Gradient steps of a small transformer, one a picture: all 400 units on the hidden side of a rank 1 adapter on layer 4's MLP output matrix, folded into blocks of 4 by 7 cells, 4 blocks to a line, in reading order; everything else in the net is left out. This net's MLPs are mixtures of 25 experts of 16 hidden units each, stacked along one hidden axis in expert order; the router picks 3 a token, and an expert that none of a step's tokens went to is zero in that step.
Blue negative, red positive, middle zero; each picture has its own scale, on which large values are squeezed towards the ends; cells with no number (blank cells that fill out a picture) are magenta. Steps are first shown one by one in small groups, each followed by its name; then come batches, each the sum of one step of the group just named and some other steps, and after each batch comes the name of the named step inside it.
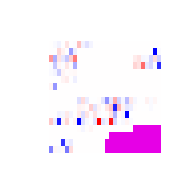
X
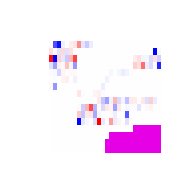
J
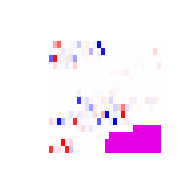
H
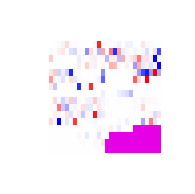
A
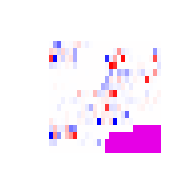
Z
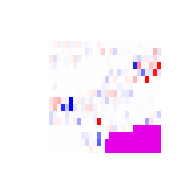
J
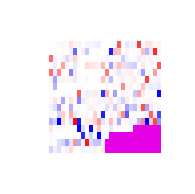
X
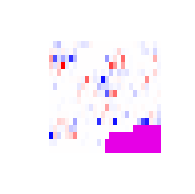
Z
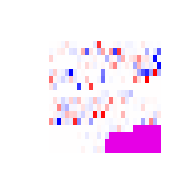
A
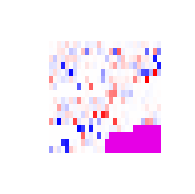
A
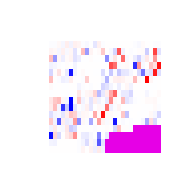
Z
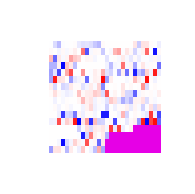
J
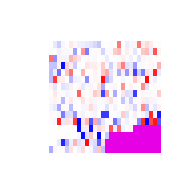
J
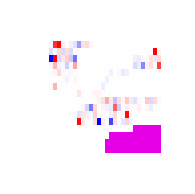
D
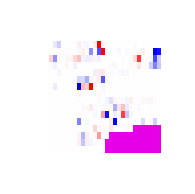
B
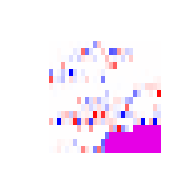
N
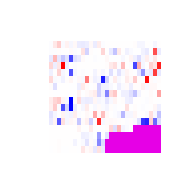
N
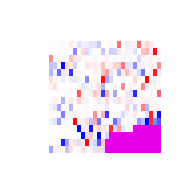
N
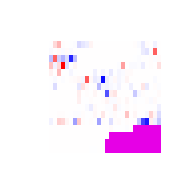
D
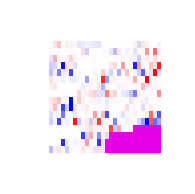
N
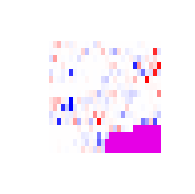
N
